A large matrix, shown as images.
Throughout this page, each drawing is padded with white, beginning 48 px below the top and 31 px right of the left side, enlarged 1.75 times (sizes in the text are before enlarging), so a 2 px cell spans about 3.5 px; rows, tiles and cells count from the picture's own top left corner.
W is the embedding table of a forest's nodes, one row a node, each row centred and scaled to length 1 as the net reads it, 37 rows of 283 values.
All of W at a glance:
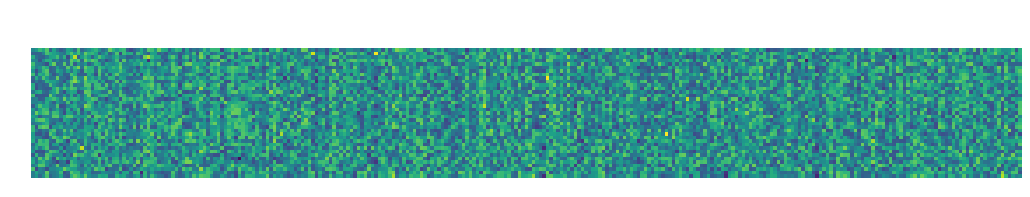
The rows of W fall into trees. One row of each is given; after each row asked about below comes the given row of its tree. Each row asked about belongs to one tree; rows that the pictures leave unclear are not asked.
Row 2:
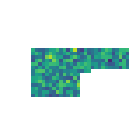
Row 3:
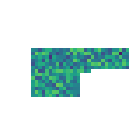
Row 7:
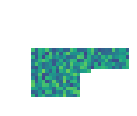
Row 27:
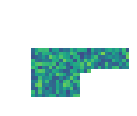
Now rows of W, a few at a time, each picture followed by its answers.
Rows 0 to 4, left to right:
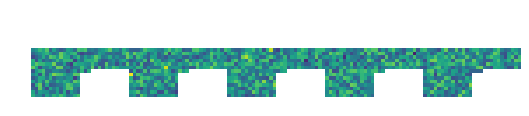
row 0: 27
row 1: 3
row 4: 2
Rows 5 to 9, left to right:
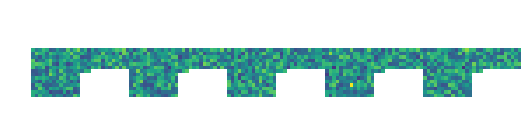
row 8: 27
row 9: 3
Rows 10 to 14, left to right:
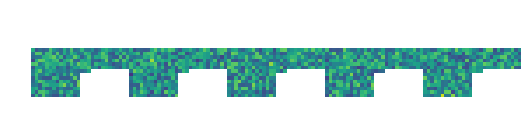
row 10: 2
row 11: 2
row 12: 27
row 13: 2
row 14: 3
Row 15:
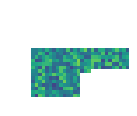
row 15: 27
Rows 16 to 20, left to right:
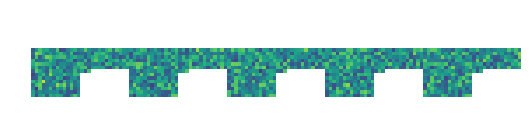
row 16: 27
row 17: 27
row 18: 27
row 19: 2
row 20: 27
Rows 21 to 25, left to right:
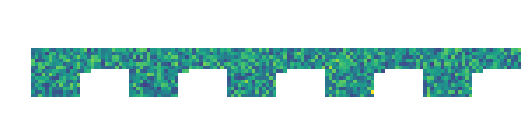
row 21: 27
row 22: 27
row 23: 2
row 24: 2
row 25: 2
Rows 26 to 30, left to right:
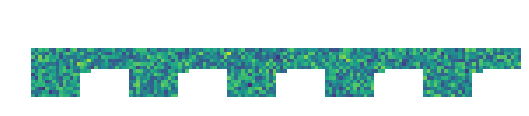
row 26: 7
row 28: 3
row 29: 2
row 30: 3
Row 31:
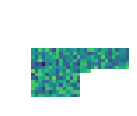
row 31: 7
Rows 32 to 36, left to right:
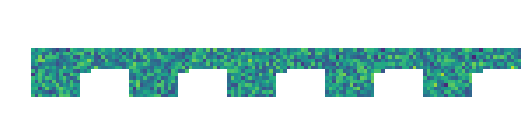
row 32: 7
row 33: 27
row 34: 2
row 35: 3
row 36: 3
